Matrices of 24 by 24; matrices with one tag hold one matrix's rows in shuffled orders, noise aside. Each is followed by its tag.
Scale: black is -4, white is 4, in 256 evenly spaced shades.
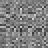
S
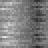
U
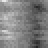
U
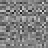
S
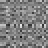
S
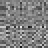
S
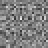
S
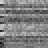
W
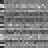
W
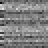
W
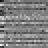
W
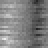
U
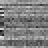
W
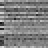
W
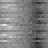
U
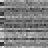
W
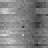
U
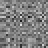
S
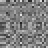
S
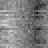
U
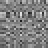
S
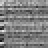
W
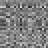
S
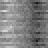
U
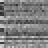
W
